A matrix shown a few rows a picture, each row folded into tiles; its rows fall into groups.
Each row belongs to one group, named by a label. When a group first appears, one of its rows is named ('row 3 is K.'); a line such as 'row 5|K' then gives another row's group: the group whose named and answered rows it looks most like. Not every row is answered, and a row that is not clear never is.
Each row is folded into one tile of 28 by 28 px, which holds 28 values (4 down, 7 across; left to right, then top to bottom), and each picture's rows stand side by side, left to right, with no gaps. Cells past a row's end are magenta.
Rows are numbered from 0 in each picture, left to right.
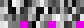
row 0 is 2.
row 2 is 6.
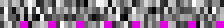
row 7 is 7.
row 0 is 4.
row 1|7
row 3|2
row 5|2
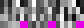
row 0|4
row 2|4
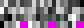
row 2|7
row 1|2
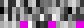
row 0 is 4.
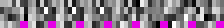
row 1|6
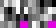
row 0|2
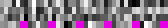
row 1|4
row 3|7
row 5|7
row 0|4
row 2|6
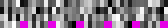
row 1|2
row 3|2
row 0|4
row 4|6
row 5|2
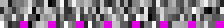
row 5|4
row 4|6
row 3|7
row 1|7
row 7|2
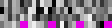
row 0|4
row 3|6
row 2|7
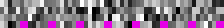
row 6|2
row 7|7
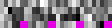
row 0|2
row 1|2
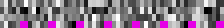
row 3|2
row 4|6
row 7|2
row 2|6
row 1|4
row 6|6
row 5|7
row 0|6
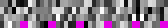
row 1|6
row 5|2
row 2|2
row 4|4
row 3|7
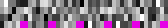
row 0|7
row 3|7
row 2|7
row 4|7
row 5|4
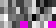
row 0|6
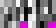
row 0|4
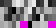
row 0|2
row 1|7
